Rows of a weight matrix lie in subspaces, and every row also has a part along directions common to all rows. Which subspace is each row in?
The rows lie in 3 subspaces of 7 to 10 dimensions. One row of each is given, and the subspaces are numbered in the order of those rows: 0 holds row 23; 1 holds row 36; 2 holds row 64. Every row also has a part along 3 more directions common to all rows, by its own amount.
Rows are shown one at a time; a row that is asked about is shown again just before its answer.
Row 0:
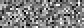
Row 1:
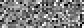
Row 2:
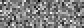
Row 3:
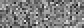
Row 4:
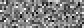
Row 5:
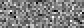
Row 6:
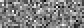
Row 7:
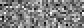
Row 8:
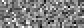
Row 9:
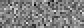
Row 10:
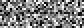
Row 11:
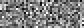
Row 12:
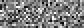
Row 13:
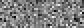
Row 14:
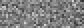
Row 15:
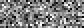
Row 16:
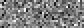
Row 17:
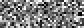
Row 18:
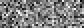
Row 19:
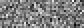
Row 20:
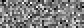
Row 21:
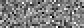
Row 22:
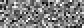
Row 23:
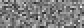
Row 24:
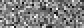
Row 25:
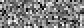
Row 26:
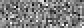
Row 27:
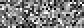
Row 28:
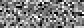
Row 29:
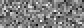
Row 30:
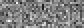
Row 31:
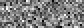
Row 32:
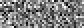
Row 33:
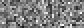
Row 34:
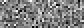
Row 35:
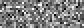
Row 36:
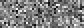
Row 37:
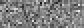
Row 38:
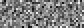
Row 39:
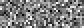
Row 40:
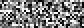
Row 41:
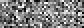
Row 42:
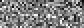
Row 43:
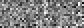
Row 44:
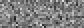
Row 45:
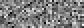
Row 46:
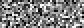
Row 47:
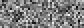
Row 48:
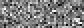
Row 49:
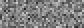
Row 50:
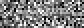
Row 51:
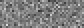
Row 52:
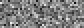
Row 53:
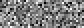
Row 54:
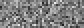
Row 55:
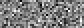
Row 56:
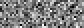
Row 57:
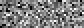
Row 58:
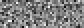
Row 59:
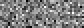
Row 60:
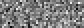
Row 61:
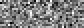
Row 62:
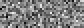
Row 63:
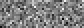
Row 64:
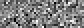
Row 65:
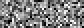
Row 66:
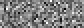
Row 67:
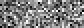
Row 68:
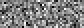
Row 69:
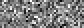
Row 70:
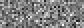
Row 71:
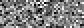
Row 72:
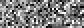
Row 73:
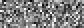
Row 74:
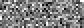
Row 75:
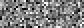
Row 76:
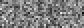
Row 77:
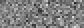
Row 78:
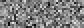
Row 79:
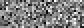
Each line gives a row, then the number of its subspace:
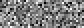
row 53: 1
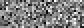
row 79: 2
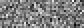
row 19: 0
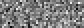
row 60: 1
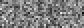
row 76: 0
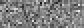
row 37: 2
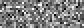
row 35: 2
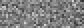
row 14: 0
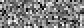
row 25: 1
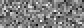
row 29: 0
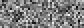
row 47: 1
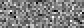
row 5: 0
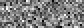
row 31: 2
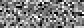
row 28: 0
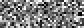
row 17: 0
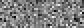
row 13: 0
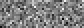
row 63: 0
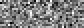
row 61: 2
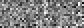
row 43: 0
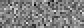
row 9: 0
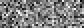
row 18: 0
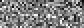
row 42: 0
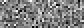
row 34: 1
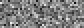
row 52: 2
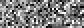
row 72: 0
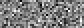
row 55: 1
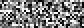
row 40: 0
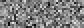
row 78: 2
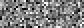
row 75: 2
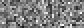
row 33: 2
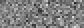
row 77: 0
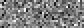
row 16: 1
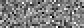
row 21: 2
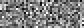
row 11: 2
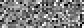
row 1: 1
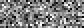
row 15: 2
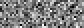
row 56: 2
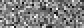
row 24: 0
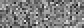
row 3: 1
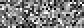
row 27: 2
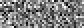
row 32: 0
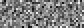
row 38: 1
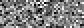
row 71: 2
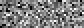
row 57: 0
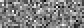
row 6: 2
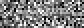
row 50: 0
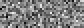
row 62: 0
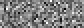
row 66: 2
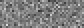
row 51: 2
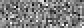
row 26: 2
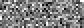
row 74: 0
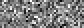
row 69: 1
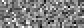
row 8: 1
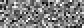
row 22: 1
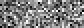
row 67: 0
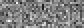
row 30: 1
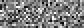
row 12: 1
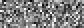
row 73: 1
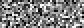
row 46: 0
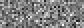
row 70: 2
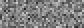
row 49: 2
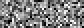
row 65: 1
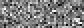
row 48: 0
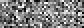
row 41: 1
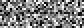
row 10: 2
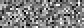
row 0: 1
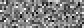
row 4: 1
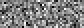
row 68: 1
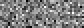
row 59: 2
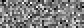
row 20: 2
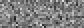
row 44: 2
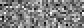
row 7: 0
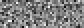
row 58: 1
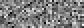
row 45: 2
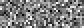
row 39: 2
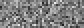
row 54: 2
